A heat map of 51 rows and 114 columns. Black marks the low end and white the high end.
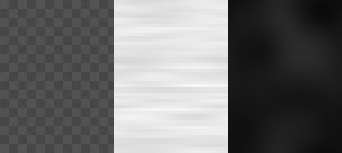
It is made of 1 by 3 panels. Panel 1,1: low, checkered, faint in contrast. Panel 1,2: very high, streaked across, faint in contrast. Panel 1,3: very low, smooth, faint in contrast.
